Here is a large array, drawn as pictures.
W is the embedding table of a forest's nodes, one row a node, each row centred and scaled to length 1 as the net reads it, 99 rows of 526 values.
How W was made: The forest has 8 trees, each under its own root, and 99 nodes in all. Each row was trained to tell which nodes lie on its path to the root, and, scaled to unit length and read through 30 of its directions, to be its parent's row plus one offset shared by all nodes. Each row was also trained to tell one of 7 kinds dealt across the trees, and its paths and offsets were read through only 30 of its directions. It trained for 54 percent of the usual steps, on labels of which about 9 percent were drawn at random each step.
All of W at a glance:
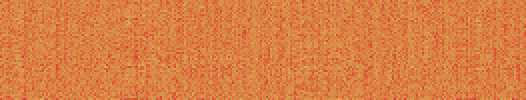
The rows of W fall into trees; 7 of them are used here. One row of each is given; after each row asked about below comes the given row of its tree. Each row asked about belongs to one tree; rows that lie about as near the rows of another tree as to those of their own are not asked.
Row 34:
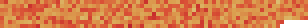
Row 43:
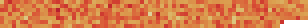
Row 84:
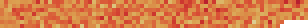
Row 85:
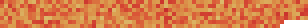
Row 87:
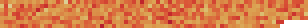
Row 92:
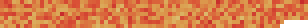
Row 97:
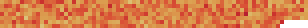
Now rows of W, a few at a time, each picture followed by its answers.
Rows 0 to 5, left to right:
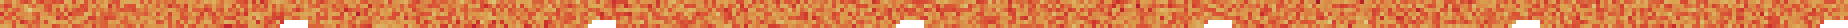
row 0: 97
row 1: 43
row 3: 43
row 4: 85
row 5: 34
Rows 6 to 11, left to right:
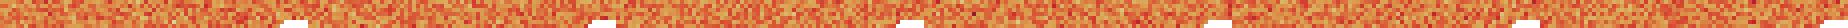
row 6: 84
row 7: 97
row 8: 34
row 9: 85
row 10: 87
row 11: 87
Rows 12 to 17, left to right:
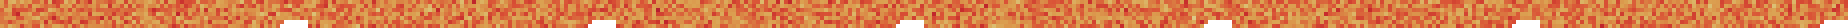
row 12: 84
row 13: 34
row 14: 85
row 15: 43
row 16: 92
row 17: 34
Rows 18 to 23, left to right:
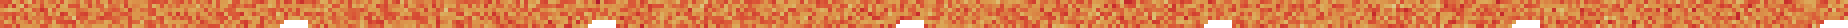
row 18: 84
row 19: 84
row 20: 87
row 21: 84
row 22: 43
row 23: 84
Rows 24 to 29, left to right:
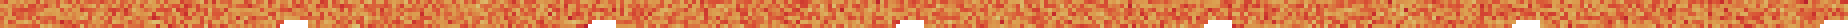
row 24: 34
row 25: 34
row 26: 87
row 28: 43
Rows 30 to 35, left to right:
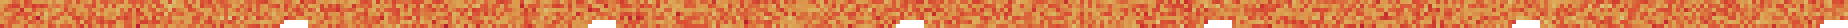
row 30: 87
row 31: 43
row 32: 87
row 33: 43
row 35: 92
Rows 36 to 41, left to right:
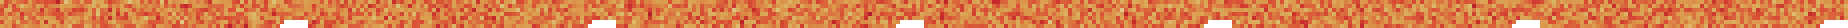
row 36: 84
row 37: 87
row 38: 43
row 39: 87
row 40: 34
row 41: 97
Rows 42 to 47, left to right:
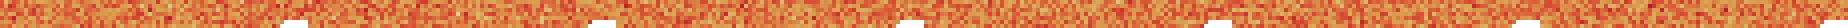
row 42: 85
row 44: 85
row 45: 34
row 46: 34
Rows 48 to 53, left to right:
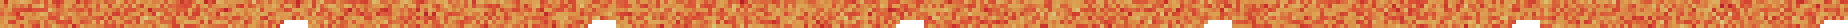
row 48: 84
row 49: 84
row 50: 92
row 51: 34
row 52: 87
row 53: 84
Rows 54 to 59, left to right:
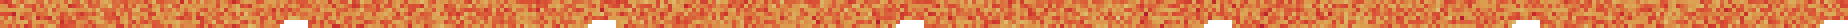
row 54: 34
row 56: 85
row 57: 43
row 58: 85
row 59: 34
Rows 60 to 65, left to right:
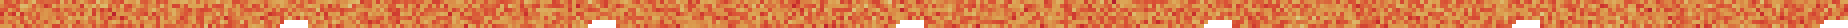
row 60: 34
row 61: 43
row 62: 84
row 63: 34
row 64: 87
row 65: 43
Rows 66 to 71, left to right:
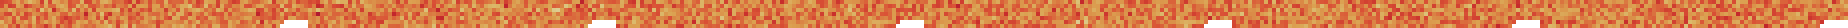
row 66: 85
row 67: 85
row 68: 34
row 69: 34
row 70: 87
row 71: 97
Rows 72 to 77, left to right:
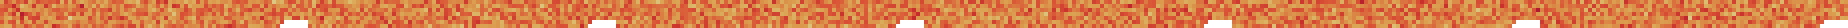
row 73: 85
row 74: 85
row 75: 92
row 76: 85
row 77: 87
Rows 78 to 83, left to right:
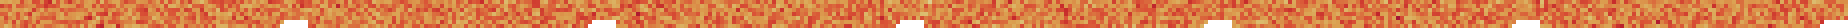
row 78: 92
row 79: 97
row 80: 87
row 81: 43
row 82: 85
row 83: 87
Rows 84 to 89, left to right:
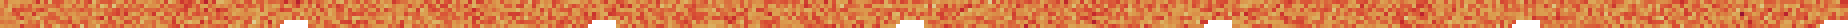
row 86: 84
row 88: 92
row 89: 87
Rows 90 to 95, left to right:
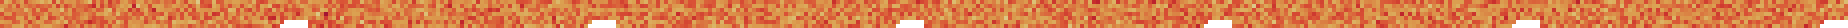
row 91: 87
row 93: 85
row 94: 84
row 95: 84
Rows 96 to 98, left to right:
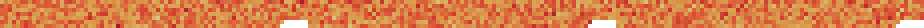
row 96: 92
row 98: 85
